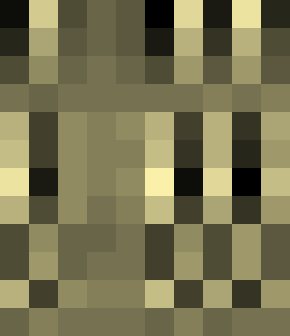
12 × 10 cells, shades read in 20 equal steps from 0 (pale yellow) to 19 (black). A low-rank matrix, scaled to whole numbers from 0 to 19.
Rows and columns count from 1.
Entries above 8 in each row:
7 7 7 10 4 5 4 5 7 7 5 10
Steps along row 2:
down up down up up down up down up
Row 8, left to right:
5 13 8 10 9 4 14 6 15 7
